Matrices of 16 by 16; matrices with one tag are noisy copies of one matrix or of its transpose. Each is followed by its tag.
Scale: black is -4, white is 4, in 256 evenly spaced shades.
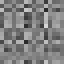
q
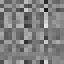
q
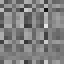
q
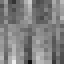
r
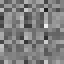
q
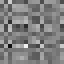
q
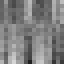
r
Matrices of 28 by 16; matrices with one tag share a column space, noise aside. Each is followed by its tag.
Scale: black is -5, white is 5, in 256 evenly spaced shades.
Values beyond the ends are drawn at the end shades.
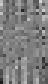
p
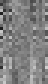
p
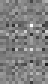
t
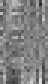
p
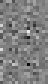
t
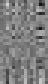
p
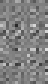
t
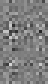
t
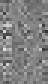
t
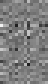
t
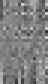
p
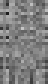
p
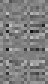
t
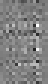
t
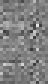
t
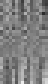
p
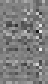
t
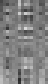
p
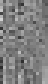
p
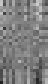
p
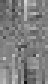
p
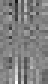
p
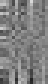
p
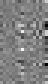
t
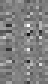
t
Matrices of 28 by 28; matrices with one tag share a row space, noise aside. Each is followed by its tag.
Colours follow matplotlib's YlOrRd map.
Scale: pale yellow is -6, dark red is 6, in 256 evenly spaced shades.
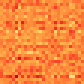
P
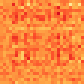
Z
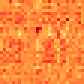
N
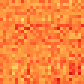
Z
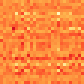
Z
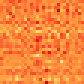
N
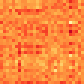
P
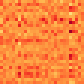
P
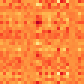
N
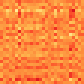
P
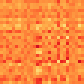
N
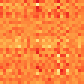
N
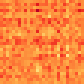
N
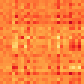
Z
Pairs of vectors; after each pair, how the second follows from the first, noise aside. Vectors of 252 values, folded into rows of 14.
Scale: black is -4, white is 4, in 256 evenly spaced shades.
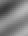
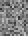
shuffled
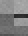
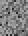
shuffled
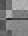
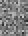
shuffled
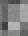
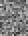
shuffled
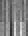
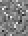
shuffled
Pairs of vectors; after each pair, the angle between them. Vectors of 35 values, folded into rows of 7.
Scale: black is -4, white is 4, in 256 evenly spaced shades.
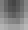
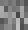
orthogonal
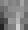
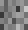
partly aligned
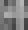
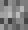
partly aligned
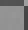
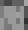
nearly parallel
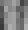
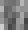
nearly opposite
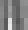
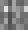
partly opposed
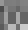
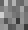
partly opposed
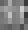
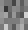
partly opposed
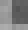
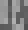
orthogonal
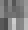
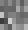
partly aligned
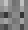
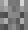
nearly parallel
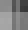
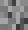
orthogonal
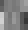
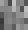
partly opposed
